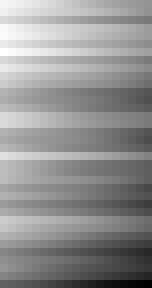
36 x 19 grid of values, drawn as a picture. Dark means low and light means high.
The field climbs toward the top left. The halves do not mirror each other. No lone cell stands out from its neighbours. The ninth with the lowest average is the bottom right. The ninth with the highest average is the top left. The grain runs across in streaks.
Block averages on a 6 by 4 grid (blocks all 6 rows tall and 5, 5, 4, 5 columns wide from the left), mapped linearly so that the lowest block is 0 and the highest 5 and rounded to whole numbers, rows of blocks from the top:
5443
4432
4322
4322
3321
2110
